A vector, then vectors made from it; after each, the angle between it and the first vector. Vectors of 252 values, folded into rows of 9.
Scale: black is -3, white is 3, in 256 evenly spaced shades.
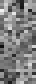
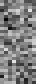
partly opposed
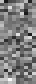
partly opposed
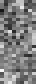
nearly opposite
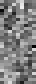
nearly opposite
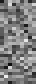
orthogonal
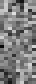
nearly parallel
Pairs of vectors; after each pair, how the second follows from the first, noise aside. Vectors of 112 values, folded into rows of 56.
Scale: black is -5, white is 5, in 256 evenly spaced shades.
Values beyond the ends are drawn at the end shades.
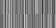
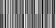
scaled up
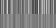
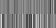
wrapped around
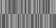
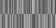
wrapped around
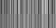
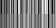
scaled up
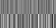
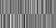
wrapped around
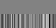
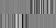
wrapped around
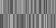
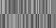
wrapped around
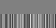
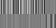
wrapped around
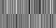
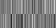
wrapped around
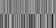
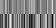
scaled up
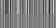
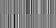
wrapped around
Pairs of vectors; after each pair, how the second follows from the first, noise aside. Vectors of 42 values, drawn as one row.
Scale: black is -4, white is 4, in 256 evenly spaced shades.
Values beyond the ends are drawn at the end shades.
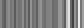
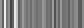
reversed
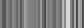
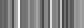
shuffled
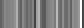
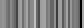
negated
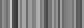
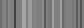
partly zeroed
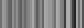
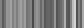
negated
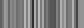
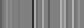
partly zeroed
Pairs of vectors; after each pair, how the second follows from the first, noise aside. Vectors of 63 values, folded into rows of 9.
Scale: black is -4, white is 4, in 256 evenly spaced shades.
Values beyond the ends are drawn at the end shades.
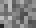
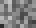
copied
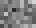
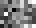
scaled up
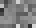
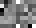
scaled up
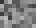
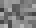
wrapped around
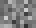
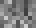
sign-scrambled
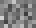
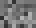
sign-scrambled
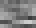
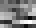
scaled up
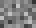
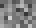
wrapped around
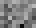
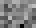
copied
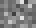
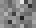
sign-scrambled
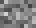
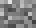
wrapped around
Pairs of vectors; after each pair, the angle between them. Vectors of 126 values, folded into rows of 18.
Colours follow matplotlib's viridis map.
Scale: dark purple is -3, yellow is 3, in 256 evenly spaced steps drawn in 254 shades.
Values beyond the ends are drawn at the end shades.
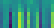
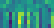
nearly parallel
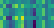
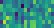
partly opposed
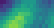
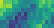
nearly opposite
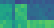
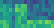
nearly parallel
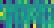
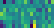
nearly parallel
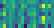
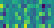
nearly opposite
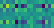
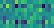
nearly parallel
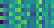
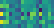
nearly opposite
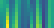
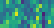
partly aligned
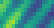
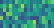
orthogonal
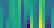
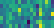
partly aligned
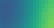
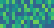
orthogonal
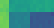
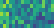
partly aligned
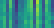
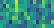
partly opposed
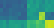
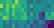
nearly opposite
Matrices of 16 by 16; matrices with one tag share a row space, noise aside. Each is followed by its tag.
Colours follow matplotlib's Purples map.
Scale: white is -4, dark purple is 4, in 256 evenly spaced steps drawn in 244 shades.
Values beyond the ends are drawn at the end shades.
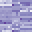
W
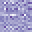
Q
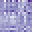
Q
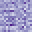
Q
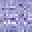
Q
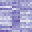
W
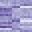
W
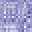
Q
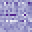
Q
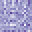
Q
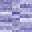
W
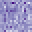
Q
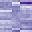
W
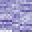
W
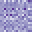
Q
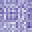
Q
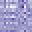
Q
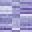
W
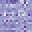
Q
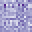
Q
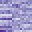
W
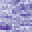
W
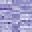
W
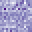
Q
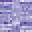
W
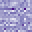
Q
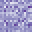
Q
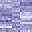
W
